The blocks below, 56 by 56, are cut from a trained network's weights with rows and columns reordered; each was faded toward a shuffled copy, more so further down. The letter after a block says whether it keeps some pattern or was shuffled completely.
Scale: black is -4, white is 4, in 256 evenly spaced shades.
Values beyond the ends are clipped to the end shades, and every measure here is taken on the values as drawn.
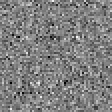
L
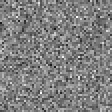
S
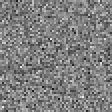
S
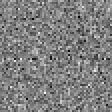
L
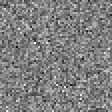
S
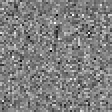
L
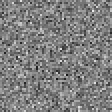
S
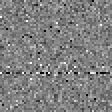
L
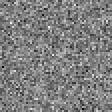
S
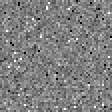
S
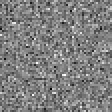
S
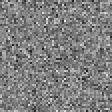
L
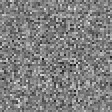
L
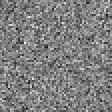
S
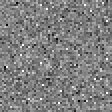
S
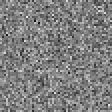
L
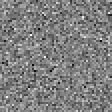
S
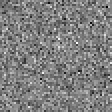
S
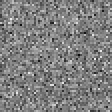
S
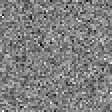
S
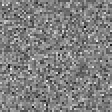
S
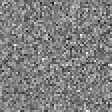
S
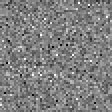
S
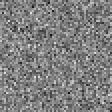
S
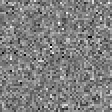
L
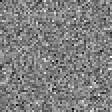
S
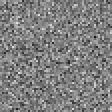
S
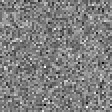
S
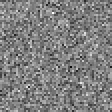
S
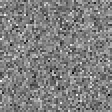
S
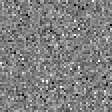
S
